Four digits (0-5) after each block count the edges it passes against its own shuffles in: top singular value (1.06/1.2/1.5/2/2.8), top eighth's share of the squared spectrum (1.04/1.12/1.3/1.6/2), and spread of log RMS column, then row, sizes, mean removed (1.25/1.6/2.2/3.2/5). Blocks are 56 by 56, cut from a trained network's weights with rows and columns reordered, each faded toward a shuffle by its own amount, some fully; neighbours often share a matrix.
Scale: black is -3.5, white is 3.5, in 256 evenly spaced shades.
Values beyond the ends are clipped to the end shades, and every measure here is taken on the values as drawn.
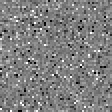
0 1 0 0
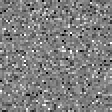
1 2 0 1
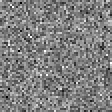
0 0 0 0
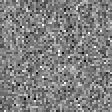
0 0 0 0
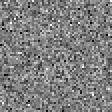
0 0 0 0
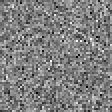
1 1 0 0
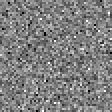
0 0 0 0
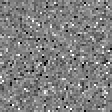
1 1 0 0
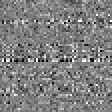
4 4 0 3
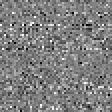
3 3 0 3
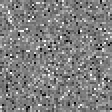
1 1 0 0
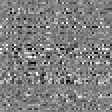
4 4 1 4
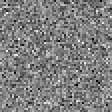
0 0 0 0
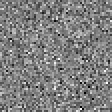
2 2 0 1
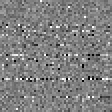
3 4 1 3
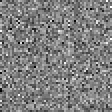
2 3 1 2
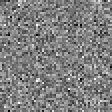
3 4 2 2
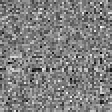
3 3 1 2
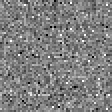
1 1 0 1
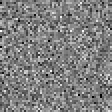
1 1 0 0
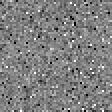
0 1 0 0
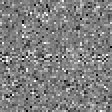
3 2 0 2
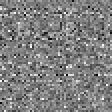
3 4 1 3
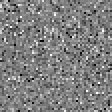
2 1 0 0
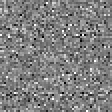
3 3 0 2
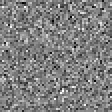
2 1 0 0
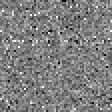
2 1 0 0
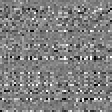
4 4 1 4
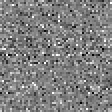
3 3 0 3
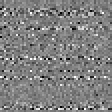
4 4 0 4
